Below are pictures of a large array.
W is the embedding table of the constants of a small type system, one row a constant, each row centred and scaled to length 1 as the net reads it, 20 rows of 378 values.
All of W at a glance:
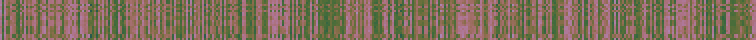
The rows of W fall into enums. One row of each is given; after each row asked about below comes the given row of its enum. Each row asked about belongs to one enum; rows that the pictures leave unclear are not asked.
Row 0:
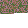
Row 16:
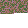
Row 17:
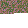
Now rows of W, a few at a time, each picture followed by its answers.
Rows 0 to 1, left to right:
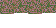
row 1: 0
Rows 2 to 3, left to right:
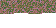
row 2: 17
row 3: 16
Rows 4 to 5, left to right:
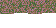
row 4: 0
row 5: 17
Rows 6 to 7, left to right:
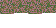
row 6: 0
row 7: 0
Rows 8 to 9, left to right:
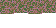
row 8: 16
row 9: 16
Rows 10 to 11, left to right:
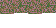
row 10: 0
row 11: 0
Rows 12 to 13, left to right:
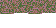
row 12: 0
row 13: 16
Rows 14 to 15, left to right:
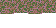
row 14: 16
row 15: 16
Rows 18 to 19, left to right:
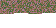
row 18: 17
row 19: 0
